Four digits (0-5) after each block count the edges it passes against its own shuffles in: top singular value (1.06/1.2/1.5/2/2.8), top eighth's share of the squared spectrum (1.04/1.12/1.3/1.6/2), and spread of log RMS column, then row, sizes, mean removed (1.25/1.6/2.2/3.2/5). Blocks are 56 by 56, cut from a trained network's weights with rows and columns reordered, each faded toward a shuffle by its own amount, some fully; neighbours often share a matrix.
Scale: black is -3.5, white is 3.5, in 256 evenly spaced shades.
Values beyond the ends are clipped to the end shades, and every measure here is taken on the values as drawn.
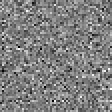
2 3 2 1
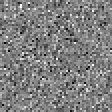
0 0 0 0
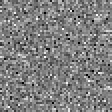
0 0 0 0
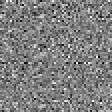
3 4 2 2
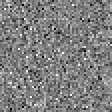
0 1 0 0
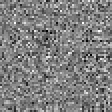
3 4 2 2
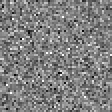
1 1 0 0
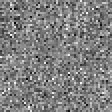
2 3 1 1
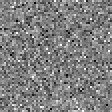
0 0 0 0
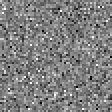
0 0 0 0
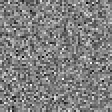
2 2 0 1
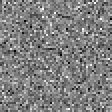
1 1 0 0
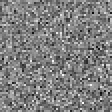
1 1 0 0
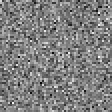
1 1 0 0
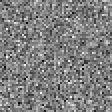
1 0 0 0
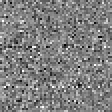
3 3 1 2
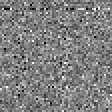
2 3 1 1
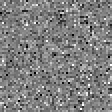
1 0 0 0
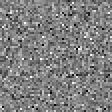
1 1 0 1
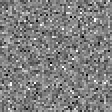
0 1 0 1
